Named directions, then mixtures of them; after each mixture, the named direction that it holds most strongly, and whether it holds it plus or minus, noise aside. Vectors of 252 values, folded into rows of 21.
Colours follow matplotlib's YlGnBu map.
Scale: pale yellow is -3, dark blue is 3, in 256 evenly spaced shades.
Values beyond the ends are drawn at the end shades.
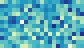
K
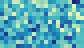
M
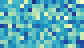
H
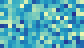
H, plus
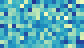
H, plus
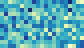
H, plus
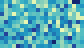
M, plus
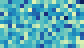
H, minus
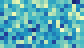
M, plus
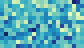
M, plus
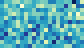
M, plus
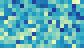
M, minus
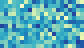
H, plus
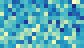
M, minus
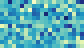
H, minus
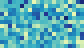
H, minus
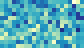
M, minus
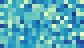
H, plus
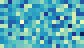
K, plus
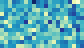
M, minus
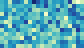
M, minus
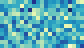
H, plus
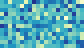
H, plus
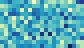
H, minus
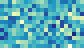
K, plus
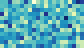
H, minus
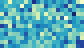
H, plus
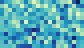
M, plus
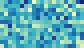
H, minus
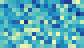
K, plus
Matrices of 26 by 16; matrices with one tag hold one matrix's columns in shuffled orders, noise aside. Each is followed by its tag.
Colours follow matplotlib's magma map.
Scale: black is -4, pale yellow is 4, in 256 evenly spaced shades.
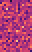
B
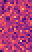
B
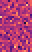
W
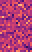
W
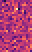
B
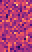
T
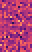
W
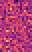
B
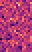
T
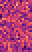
T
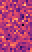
T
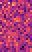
T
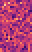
T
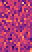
T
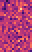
B
